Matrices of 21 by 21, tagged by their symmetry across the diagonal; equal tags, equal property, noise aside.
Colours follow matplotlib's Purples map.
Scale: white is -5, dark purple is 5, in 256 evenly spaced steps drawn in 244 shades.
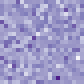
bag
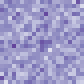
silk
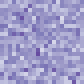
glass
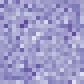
silk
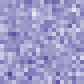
bag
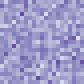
bag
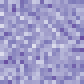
glass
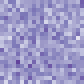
glass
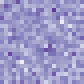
silk
